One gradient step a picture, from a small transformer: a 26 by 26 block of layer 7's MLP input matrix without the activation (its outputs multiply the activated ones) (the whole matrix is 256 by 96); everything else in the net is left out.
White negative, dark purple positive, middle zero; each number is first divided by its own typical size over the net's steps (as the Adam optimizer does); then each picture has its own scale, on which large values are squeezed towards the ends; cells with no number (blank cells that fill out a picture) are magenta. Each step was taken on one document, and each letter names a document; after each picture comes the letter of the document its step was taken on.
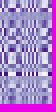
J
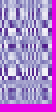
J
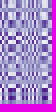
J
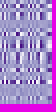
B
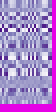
J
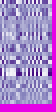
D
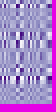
B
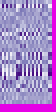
D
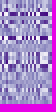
J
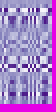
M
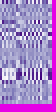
D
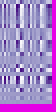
B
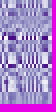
J
